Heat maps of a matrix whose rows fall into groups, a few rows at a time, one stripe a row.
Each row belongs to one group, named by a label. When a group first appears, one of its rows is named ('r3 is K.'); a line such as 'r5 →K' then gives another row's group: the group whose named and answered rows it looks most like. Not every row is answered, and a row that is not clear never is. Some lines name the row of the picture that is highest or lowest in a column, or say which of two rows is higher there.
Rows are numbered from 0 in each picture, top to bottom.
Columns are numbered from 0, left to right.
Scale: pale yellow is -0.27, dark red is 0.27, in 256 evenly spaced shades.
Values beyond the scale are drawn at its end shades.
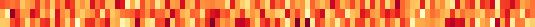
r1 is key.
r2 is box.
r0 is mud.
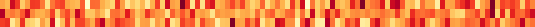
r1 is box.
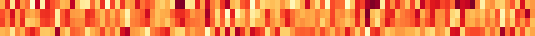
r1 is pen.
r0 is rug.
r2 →pen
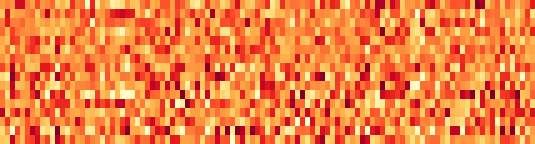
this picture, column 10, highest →10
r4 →key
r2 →rug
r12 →box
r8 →key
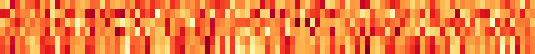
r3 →mud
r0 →key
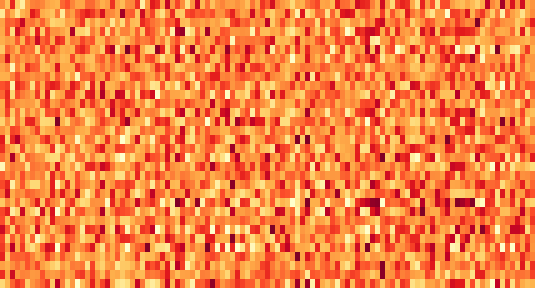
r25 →mud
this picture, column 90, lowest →27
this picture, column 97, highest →0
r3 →rug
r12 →rug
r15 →box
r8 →box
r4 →key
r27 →pen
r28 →box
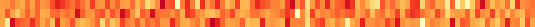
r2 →key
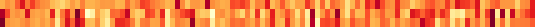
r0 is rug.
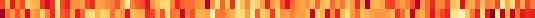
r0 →pen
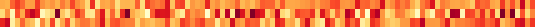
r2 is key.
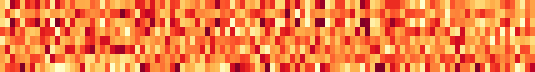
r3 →pen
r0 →key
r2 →key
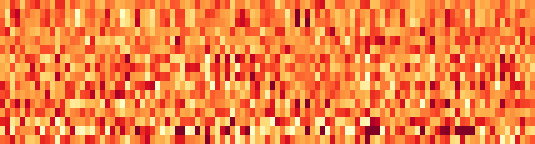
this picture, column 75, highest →14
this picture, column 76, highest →4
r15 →pen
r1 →box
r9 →mud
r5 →pen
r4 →rug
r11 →box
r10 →mud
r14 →rug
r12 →key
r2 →box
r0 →key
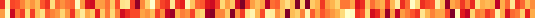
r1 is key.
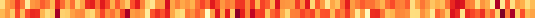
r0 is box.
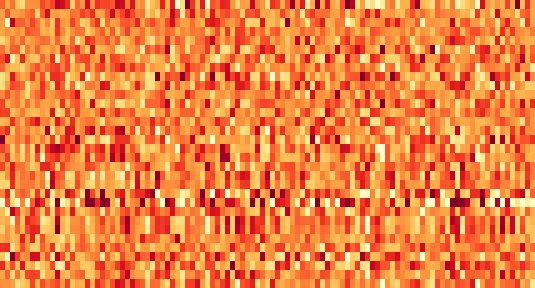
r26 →rug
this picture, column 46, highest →29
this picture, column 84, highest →6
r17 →rug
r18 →pen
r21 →mud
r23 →key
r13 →key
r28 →key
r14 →mud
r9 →box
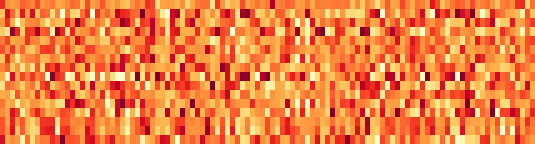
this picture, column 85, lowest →9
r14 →pen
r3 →key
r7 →rug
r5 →pen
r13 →pen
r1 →rug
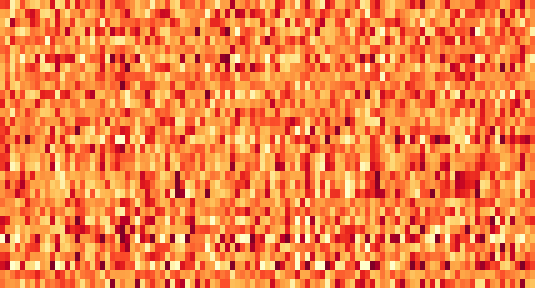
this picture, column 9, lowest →4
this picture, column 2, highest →2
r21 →rug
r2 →key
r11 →mud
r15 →box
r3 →rug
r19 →rug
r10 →pen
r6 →rug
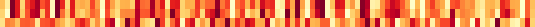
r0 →key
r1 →key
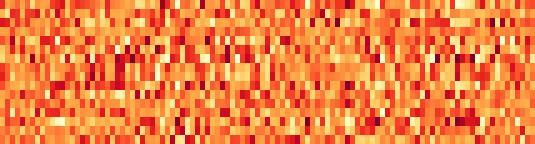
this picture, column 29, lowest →9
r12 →rug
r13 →rug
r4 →pen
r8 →mud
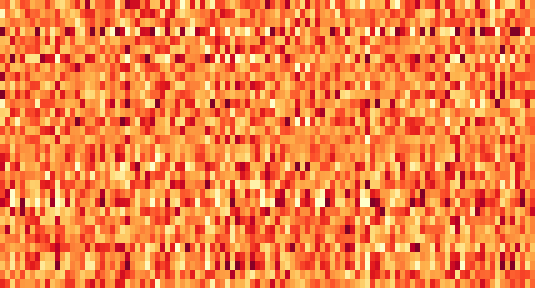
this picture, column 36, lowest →0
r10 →box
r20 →pen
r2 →box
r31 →mud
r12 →key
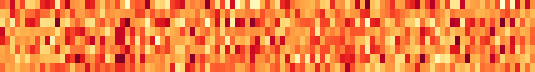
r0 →pen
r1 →key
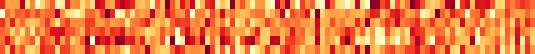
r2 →pen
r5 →pen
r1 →box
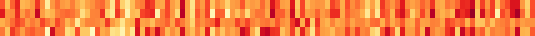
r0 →mud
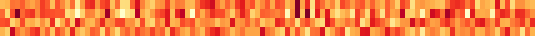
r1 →box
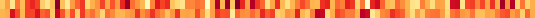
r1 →key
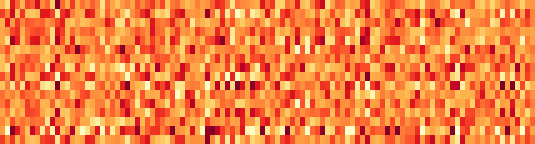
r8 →pen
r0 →key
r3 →key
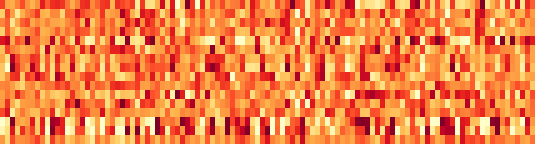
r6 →key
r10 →rug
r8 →key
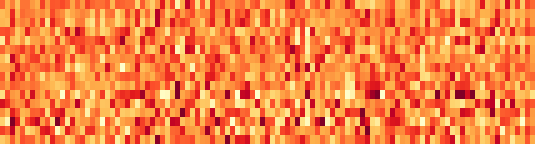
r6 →key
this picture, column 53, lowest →11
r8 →key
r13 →key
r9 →rug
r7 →box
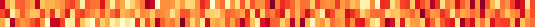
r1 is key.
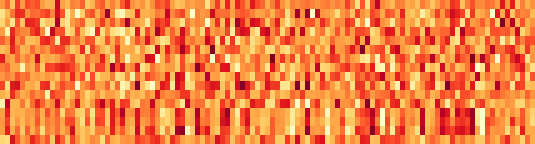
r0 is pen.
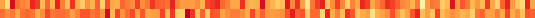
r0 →key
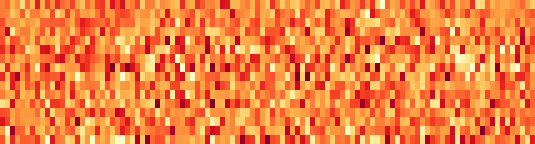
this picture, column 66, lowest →7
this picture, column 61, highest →8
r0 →rug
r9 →key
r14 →key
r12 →mud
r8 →box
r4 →rug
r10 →rug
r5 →pen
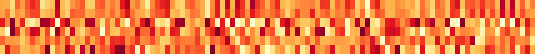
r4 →rug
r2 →pen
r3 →key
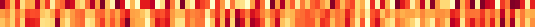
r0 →mud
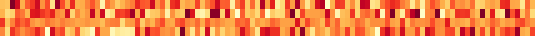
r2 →box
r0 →key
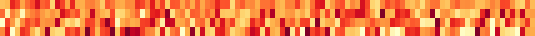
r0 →key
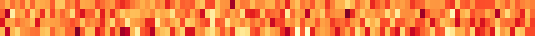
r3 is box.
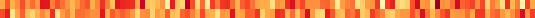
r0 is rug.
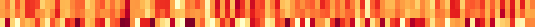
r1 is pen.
